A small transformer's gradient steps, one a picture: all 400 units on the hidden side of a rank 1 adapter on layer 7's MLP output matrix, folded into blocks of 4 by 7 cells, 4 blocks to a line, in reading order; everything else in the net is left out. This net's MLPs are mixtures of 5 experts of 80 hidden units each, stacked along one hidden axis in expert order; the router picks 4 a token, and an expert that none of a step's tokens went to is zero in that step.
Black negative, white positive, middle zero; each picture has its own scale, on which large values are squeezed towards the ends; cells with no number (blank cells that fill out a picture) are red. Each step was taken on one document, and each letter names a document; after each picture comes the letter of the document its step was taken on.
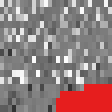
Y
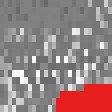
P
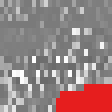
P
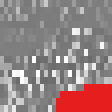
P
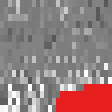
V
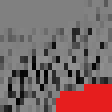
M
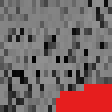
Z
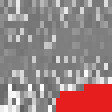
V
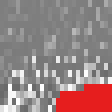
V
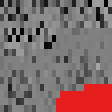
Y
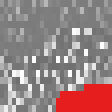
P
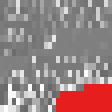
V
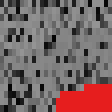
Z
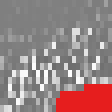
M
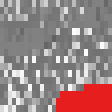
Z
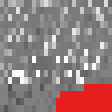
Y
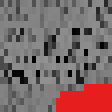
Z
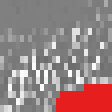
M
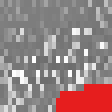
P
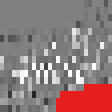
M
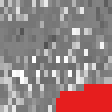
P
